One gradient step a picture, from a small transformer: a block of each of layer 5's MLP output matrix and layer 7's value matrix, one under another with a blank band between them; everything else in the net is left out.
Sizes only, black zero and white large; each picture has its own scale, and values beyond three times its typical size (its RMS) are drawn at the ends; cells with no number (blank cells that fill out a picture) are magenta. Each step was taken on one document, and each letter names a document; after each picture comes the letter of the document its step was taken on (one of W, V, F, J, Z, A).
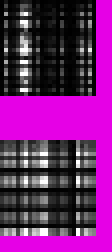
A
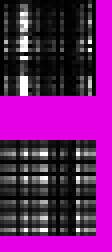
A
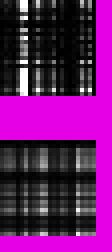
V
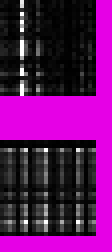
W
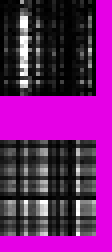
V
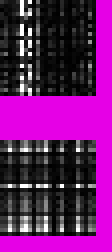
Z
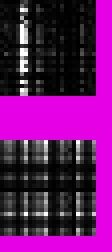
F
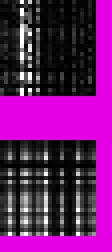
Z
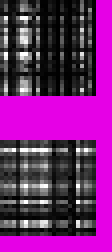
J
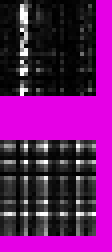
F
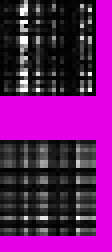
V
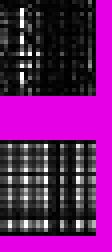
W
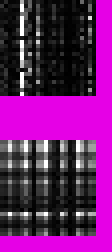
W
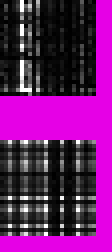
Z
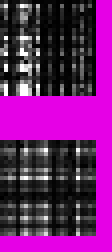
J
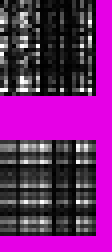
J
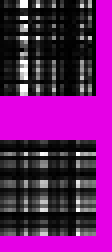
V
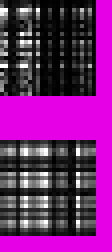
J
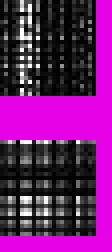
Z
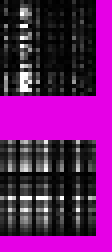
Z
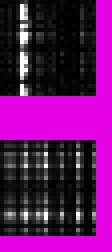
F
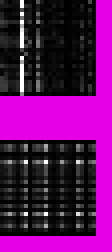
W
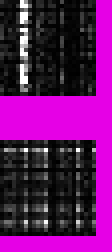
F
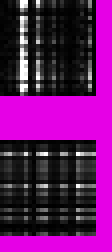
V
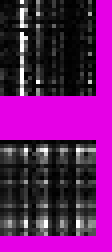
W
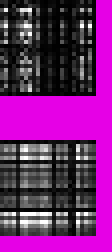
J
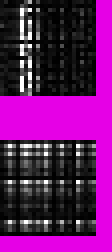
Z
